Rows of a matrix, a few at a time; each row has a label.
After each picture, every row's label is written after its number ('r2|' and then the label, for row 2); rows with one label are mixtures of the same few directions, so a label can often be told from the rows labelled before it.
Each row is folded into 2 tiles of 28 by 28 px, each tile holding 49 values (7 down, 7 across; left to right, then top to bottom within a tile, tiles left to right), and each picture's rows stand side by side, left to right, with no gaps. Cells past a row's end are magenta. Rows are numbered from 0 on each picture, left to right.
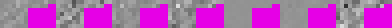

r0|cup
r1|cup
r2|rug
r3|rug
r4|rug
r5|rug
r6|rug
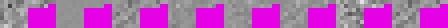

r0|rug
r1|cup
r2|cup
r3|rug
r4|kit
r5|cup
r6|kit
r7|cup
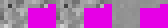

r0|rug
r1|rug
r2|rug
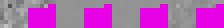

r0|rug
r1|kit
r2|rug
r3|rug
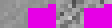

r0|cup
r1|cup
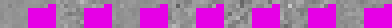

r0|rug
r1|kit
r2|rug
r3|rug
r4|cup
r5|rug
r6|kit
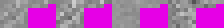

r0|cup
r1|cup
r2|kit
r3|kit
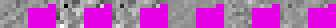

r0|cup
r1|rug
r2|rug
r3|cup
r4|kit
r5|rug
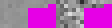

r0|rug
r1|kit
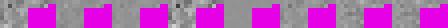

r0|rug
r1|rug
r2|rug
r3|rug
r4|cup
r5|rug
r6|kit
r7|kit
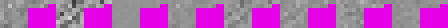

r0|rug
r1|cup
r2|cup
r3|rug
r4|cup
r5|cup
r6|kit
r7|kit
